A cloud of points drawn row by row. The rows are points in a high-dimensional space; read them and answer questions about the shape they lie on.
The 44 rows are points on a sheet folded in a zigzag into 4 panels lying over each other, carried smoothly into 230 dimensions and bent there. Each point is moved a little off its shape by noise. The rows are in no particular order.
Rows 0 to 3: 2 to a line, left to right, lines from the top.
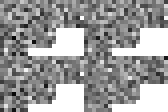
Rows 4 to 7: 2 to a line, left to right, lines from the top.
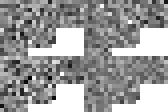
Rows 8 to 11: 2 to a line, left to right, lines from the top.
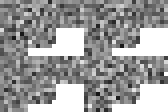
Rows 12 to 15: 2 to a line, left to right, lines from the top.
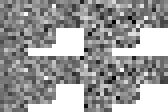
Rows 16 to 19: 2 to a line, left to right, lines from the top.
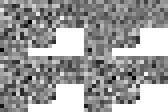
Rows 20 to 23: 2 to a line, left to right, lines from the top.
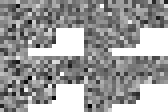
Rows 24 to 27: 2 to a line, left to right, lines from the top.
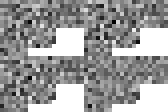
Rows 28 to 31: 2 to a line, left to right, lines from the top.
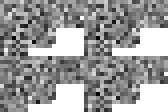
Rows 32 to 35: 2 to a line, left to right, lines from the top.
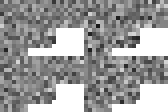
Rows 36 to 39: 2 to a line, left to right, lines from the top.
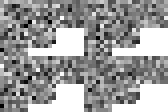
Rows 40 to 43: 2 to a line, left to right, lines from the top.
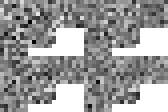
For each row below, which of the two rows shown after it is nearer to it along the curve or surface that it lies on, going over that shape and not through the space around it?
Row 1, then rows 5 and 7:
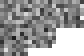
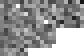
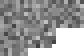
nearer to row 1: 5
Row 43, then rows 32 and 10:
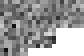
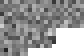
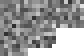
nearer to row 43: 32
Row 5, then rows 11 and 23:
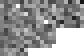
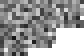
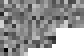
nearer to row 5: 23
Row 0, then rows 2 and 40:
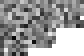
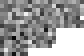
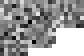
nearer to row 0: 40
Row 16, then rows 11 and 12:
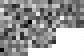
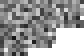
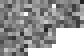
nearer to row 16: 11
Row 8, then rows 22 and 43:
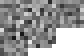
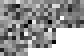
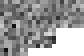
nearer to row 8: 22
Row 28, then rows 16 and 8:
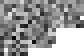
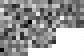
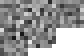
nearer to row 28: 16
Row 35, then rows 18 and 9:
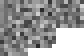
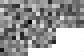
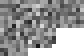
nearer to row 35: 9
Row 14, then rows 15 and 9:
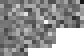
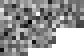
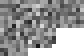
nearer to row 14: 9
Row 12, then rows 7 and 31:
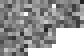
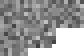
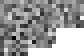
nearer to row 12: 7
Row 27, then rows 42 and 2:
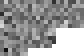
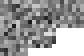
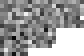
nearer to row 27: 42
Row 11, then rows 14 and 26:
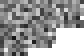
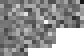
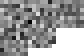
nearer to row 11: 14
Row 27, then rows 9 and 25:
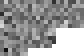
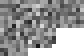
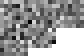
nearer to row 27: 9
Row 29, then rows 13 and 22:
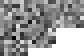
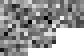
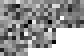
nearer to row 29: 22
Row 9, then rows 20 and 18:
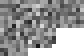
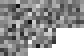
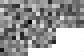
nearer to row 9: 18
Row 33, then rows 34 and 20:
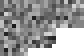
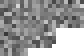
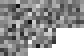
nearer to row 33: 34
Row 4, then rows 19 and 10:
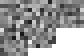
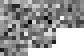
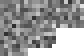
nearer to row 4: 19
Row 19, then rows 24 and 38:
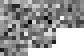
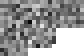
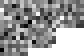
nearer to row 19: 38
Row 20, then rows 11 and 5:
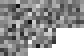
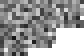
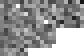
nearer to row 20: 5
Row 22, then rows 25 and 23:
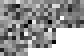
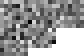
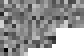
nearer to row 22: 25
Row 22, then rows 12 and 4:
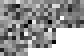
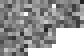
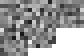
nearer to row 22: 4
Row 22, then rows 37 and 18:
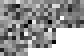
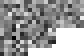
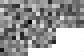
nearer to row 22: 18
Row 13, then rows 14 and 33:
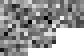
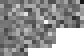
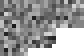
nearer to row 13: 33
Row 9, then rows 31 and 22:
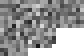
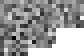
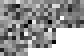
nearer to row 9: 22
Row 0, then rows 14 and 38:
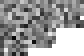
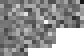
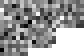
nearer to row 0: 38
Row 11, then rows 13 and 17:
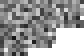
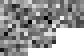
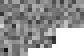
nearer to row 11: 13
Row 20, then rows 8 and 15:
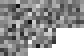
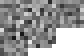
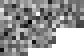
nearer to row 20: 8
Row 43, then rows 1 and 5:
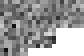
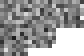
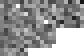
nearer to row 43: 5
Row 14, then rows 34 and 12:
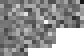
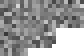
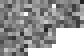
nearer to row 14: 34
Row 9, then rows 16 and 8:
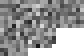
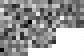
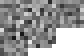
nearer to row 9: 8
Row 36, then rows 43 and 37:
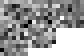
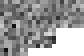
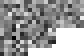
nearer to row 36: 43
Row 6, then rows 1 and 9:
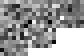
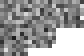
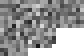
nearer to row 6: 9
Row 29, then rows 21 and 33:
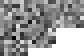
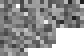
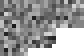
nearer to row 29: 21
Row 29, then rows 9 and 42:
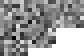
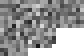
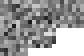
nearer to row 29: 9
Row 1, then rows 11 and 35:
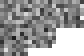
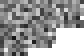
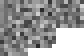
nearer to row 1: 35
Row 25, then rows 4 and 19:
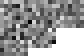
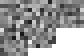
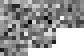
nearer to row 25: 4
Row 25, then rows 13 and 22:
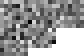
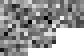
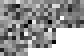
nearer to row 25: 22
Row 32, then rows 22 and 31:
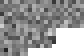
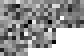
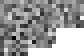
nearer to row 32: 22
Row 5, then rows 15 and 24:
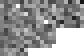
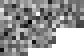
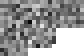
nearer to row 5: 24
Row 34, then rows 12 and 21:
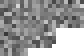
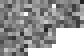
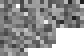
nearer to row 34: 21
